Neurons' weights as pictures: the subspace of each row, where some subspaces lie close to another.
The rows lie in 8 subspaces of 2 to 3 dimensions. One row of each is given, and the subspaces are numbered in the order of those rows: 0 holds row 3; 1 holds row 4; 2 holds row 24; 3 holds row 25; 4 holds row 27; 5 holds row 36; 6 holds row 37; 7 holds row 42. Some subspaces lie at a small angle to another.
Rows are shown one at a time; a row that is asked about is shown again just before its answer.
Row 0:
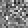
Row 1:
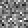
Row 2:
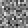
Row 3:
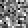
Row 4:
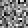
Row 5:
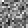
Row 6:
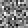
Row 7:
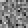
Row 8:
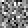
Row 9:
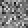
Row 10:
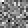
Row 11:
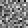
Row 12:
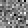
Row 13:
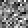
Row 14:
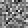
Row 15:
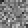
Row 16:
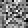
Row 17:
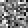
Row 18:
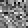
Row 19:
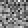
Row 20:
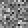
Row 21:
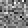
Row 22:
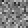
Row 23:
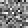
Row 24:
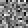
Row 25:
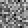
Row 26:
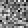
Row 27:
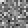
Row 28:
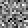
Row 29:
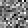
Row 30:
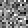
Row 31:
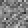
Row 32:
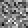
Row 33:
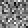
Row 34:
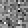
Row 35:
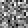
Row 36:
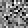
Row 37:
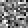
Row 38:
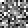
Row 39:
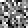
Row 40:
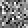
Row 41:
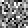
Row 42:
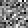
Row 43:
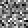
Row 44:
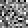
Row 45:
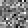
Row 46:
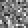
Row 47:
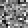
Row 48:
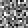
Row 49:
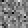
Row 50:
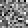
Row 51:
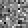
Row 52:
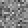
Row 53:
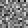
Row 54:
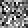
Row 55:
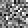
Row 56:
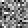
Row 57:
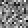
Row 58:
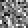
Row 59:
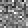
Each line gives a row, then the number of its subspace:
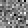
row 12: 7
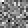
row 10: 4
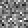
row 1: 6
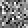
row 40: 1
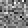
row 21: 5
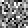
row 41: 2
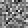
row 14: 5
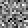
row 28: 6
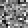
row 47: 6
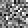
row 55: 5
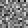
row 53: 2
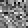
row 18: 5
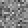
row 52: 0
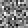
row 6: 1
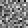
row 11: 2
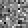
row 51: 0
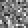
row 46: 3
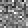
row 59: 5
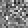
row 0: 5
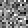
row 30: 7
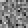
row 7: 3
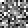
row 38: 4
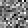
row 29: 7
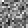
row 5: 7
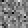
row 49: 0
